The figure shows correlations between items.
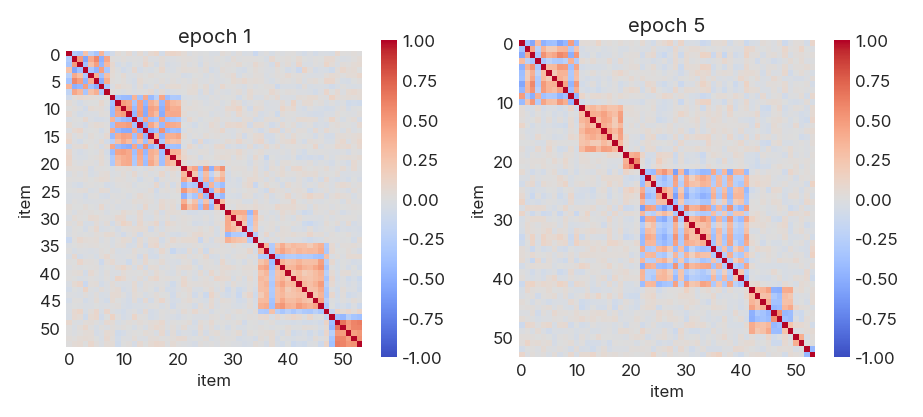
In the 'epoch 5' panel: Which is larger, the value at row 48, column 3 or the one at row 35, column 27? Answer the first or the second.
the second
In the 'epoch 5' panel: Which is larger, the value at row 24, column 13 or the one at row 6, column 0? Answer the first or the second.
the first
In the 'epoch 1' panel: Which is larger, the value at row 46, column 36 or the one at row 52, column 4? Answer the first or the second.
the first
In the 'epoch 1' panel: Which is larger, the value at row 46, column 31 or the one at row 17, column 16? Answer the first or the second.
the first
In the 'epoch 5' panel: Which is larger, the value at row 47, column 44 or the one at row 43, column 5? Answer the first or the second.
the second
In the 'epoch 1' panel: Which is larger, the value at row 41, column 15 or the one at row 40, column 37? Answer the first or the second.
the first
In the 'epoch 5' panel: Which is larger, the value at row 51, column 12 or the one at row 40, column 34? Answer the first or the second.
the first
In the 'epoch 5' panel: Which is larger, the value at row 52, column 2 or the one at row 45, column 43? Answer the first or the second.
the second
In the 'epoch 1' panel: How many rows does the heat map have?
54
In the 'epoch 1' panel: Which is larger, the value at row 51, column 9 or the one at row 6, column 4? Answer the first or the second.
the first
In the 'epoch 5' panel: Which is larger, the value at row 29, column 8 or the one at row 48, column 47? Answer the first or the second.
the first
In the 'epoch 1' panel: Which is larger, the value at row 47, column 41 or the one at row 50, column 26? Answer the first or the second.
the second
